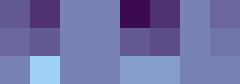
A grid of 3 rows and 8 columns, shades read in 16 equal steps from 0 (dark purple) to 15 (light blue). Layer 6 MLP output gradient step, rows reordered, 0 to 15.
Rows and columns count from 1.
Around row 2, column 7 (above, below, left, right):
9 9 5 8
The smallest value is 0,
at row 1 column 5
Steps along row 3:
up down same up same down same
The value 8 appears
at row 2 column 8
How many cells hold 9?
11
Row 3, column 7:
9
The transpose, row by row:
6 7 9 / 3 6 15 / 9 9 9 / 9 9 9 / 0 6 11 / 3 5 11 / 9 9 9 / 7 8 9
